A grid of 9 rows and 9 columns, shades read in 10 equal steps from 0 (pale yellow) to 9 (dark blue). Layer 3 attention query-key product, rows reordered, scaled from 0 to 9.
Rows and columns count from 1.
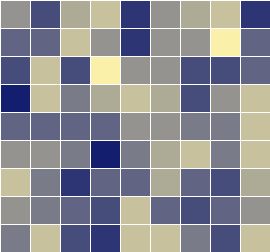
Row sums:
41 40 44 37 44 39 46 47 40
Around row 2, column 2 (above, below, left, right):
7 2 6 2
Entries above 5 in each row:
3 4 5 2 4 1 5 5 3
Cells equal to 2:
16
